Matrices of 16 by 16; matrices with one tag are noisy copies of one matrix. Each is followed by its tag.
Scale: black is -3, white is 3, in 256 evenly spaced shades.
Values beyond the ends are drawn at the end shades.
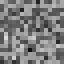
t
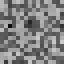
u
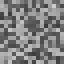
u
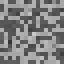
t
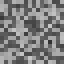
u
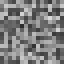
t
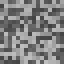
t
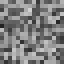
t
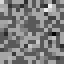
u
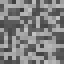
t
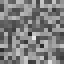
t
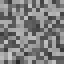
u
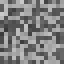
t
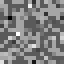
u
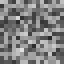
t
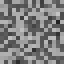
u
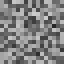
u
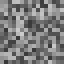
u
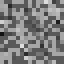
u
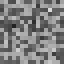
t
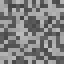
u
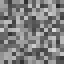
u
